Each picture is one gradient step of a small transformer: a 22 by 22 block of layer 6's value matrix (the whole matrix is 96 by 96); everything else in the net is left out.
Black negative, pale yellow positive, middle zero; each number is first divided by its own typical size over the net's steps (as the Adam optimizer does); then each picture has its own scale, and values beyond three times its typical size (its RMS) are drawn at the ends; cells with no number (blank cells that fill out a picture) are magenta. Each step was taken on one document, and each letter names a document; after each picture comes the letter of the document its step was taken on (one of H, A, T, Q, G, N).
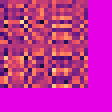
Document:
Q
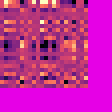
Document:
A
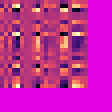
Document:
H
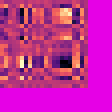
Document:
Q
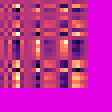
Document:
H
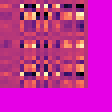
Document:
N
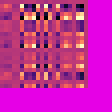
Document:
N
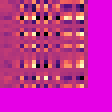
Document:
N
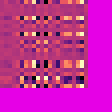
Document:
N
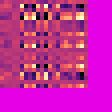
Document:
N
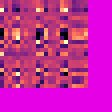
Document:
H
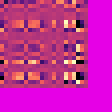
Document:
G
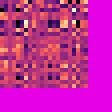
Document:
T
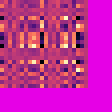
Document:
G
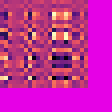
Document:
Q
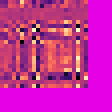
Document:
T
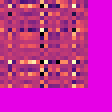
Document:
G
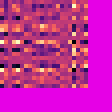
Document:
T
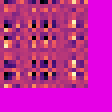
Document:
A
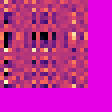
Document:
A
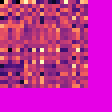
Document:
T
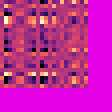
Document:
A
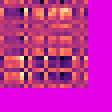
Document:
Q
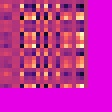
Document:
N
